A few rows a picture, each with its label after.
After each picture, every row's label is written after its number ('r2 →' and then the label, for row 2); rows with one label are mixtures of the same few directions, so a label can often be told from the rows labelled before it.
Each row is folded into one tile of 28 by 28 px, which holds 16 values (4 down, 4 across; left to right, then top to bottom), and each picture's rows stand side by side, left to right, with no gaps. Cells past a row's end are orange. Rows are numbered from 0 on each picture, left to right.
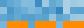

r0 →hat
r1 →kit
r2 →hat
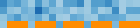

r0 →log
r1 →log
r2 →hat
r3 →hat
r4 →hat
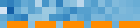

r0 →hat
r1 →kit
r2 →hat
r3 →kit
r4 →hat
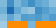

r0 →log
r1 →hat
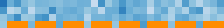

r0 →log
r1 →kit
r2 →log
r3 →kit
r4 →log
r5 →log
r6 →kit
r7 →hat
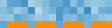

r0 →hat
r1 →hat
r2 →kit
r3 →hat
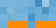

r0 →hat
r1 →kit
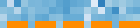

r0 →kit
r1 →kit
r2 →log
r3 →kit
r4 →hat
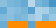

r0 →hat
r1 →hat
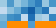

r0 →kit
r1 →kit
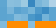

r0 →hat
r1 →hat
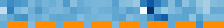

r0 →hat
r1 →log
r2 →kit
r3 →hat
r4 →hat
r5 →hat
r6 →kit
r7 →log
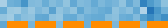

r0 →hat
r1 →kit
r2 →kit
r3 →kit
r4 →kit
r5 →hat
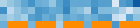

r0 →hat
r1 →hat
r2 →log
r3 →hat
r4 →hat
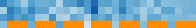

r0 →hat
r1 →kit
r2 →hat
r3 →log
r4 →log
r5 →kit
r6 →hat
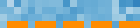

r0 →kit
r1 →hat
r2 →kit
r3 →log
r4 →hat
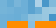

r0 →kit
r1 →kit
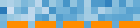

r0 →hat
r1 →kit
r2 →kit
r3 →hat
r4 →kit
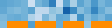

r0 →log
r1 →hat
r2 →log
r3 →log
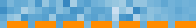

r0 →kit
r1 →kit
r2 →kit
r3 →hat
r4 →kit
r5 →hat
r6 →log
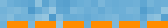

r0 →hat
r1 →kit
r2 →log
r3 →kit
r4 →log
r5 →kit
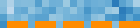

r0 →log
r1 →kit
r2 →kit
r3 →kit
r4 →hat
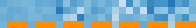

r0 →hat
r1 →hat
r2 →kit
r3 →log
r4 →kit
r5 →hat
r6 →log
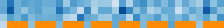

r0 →log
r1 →log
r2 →kit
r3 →hat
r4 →log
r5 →log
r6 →log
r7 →log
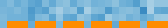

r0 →kit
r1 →kit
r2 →kit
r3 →kit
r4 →hat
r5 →hat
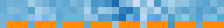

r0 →log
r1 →hat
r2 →kit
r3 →hat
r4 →hat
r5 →kit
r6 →log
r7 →kit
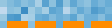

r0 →kit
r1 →kit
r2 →log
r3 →log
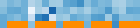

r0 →log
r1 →kit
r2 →hat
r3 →kit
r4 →log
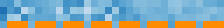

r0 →kit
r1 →hat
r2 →hat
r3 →kit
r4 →hat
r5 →log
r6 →log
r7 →hat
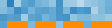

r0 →kit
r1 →hat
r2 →hat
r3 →hat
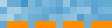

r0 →hat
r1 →kit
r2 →kit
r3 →hat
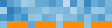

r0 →hat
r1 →hat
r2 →kit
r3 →log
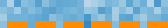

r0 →kit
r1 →kit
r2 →log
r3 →log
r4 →kit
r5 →kit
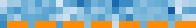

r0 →log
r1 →kit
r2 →hat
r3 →log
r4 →log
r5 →hat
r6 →hat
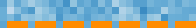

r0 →log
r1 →hat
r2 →kit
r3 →kit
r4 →hat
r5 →kit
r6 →kit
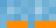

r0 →log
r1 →log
